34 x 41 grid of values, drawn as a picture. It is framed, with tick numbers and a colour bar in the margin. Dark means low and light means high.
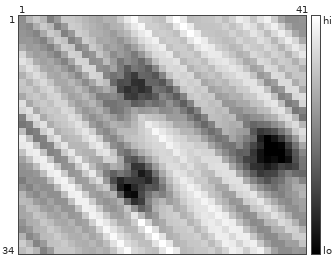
There are no lone odd cells. There are three dips. Overall the values sit about 70% of the way up the scale. The ninth with the lowest average is the middle right.
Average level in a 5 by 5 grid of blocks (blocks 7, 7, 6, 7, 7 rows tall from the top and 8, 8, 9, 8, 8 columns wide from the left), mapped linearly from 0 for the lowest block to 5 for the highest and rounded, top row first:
33554
42144
43420
32240
34453
